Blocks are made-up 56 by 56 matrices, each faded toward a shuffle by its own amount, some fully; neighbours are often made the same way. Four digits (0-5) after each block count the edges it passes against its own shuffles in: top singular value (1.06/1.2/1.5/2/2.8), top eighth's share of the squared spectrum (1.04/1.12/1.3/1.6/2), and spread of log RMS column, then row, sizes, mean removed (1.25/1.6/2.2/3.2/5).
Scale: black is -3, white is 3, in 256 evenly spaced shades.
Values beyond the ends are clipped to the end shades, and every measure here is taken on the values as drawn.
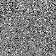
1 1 2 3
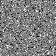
0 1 0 0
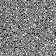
1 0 0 0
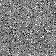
2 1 0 0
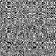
4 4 2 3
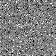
0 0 0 0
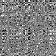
4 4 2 2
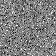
2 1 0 0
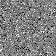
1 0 0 0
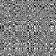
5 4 3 3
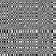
5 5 4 4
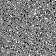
1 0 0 0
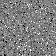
2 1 0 1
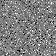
1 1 0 0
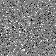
2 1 0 0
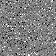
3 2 0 0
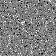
2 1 0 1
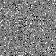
3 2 0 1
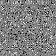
3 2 0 0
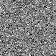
2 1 0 0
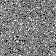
0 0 0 0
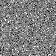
0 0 0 0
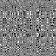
4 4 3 3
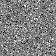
0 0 0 0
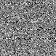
1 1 0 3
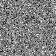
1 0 0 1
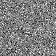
0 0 0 1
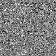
0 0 0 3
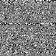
1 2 0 3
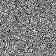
0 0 0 0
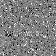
2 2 0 1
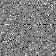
3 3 1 2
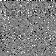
3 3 1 2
